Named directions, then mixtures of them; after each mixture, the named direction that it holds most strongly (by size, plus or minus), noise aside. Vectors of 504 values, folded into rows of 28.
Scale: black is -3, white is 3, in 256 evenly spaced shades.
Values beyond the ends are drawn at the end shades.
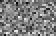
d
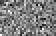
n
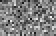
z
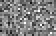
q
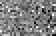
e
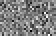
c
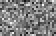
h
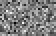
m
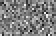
c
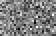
e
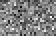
z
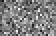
q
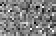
e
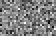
q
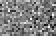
e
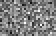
q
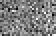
e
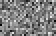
h
